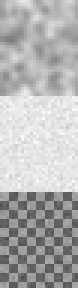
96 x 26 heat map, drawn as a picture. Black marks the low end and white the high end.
The table splits into 3 rows of 1 panel. Panel 1,1: high, blotchy. Panel 2,1: very high, fine-grained, faint in contrast. Panel 3,1: middling, checkered, strong in contrast.
